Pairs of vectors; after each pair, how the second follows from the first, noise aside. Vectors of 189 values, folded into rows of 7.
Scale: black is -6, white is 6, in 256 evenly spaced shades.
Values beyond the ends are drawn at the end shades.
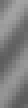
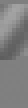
partly zeroed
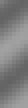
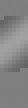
partly zeroed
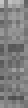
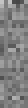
sign-scrambled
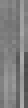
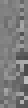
sign-scrambled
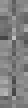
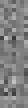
sign-scrambled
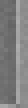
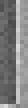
scaled up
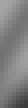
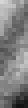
scaled up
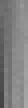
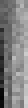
scaled up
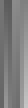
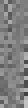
sign-scrambled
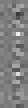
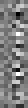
scaled up
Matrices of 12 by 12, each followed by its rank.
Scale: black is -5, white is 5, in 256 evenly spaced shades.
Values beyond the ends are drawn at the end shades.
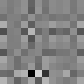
two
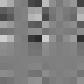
one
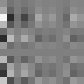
one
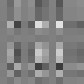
one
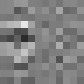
two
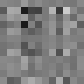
two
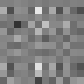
two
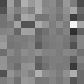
two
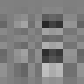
one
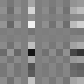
one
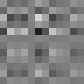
one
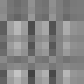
one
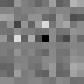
two
